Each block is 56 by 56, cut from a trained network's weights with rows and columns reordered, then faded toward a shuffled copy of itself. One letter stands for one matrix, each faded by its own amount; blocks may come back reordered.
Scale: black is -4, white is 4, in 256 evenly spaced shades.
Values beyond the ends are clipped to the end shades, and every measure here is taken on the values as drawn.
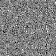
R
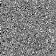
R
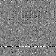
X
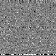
X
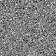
R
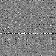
X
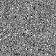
R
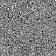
R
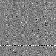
X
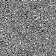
R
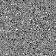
R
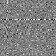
X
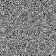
R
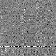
X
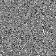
R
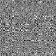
X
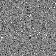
R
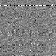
X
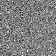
R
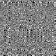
X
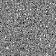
R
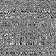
X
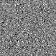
R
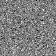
R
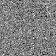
R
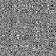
X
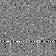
X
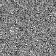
R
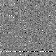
X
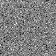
R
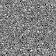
R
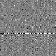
X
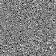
R
